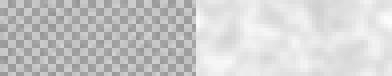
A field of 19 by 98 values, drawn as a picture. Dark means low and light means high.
The table splits into one row of 2 panels. Panel 1,1: high, checkered. Panel 1,2: very high, blotchy, faint in contrast.
